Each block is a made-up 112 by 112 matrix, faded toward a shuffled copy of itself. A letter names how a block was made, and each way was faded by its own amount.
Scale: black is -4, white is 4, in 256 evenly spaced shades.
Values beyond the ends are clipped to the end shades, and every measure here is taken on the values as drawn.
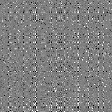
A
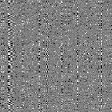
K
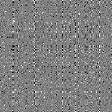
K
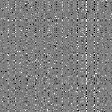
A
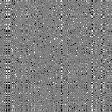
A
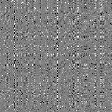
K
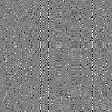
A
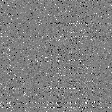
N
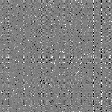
A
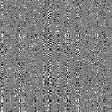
K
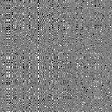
K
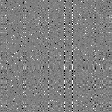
A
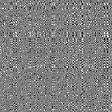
A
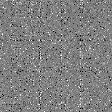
N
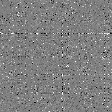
N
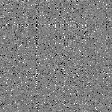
N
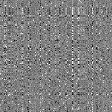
K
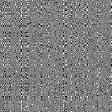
K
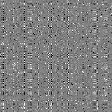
A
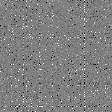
N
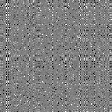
A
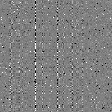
K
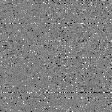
N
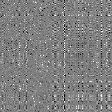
A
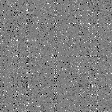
N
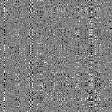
K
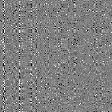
K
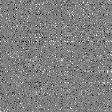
N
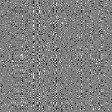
K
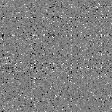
N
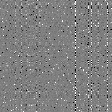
K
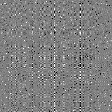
A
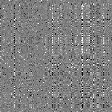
K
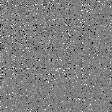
N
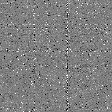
N
